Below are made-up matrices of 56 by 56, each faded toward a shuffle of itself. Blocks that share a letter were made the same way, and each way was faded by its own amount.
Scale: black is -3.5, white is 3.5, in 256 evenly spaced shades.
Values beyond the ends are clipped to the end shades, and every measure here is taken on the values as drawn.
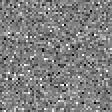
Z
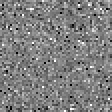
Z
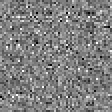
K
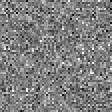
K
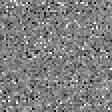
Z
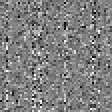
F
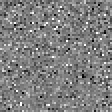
Z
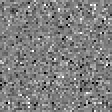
Z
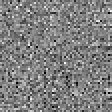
K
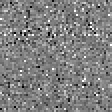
Z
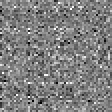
K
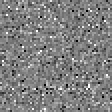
Z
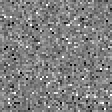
Z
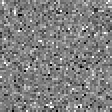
Z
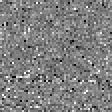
Z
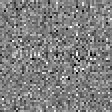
K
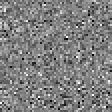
K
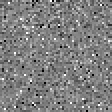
Z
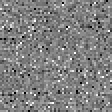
Z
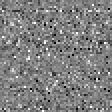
Z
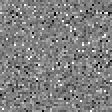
Z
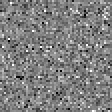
Z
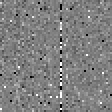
F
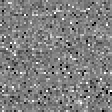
Z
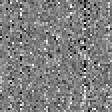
F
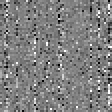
F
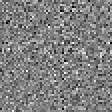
K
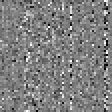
F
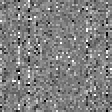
F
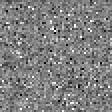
Z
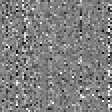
F
